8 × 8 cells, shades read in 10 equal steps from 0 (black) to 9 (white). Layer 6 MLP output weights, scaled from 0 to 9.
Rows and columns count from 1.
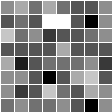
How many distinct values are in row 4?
2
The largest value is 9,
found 2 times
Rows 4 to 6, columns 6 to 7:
3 3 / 4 5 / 6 7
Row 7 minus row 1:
0 -4 -1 1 0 0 3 0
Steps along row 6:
same down down up up up down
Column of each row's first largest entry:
2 4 1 5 1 7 4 2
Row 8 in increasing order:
0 3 4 4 4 5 5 5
